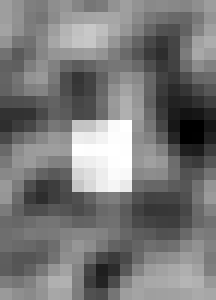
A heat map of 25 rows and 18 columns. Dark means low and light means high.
No overall slope runs across the table. Values change most from cell to cell in the centre. An odd patch, higher than its surroundings, sits in the centre. Overall the values sit about 50% of the way up the scale. The field is mottled with small blotches. No row or column stands out. The middle right is the ninth with the lowest average.
